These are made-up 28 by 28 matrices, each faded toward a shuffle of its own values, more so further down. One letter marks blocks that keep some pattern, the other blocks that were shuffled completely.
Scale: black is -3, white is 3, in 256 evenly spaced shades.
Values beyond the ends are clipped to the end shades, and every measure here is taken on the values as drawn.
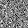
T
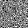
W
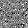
W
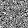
T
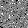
T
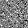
T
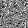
T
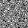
W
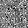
W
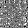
W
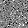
T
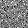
T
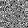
W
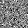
T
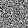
T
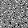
T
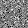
T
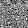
T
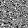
T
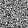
T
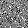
T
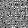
W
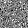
T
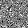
T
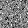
T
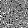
W
